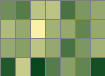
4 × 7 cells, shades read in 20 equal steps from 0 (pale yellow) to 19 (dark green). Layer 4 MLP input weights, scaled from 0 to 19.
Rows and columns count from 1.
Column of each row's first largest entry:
5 6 5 3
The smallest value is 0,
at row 2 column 3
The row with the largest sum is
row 4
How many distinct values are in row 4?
7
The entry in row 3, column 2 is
9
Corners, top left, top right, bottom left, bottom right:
11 8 17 18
